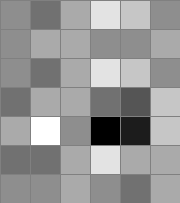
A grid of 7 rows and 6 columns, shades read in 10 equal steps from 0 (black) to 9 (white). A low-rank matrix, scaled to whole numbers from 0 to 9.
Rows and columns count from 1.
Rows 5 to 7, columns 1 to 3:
6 9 5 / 4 4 6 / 5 5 6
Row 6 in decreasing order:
8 6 6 6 4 4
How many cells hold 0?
1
